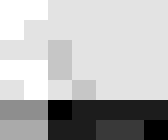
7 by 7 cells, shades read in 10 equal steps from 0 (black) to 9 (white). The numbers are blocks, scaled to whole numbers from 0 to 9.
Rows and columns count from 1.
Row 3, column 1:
8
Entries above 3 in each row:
7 7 7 7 7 2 2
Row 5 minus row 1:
-1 0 0 -1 0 0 0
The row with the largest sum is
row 1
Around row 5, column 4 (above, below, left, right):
8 1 8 8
